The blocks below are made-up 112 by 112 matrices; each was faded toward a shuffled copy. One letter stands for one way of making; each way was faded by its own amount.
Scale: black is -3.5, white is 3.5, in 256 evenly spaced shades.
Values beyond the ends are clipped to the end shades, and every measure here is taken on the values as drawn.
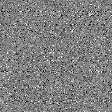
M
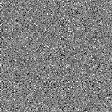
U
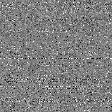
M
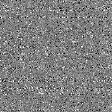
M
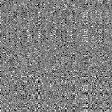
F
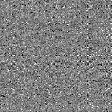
U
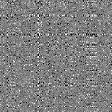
F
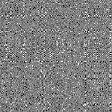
F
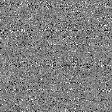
M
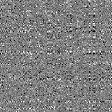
F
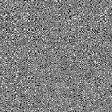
U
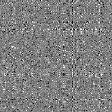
F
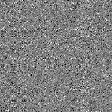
U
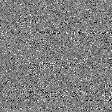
M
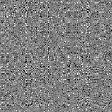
F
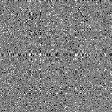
F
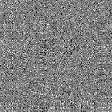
U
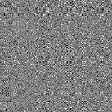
F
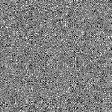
U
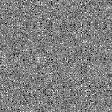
U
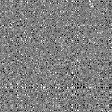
F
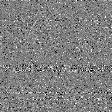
M
